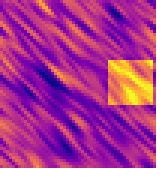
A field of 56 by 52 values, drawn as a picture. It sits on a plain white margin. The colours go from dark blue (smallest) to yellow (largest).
The middle right is the ninth with the highest average. In the middle right lies a patch that is higher than the rest. Overall the values sit about 40% of the way up the scale.
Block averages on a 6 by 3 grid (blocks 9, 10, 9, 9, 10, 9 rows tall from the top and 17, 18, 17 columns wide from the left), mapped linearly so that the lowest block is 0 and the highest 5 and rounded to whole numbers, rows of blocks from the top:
2 2 1
1 2 1
0 1 5
0 0 5
2 0 1
2 0 1
